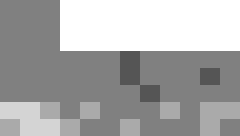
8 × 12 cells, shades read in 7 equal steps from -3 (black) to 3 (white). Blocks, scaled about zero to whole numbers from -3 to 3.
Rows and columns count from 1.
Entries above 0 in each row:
9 9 9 0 0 0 7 6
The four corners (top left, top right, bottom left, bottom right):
0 3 1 0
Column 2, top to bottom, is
0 0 0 0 0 0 2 2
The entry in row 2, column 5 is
3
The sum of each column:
3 4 3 10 10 9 8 8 10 9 10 10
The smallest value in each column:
0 0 0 0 0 0 -1 -1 0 0 -1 0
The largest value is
3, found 27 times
